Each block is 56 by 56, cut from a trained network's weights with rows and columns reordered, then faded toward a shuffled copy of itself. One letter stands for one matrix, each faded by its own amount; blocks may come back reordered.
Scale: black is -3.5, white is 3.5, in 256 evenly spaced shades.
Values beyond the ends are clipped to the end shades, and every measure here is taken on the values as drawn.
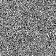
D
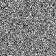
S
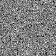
D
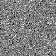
D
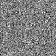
S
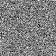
S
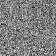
S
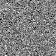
D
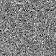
D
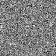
S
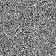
S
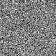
D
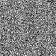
S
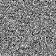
S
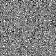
S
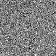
D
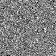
D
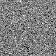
D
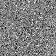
D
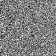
D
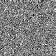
S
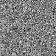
D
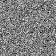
S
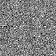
S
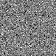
D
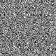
S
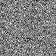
S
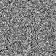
S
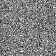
S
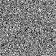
S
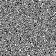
D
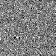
S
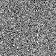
D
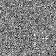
S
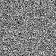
D
